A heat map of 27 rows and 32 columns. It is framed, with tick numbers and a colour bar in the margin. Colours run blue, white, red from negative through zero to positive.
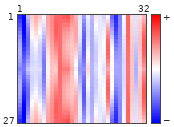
The grain runs up and down. It is mirror symmetric from top to bottom. Overall the values sit about 50% of the way up the scale.
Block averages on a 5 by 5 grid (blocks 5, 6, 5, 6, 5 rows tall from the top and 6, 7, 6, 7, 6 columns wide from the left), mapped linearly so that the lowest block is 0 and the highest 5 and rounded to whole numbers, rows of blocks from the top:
05214
04124
04123
04124
05214
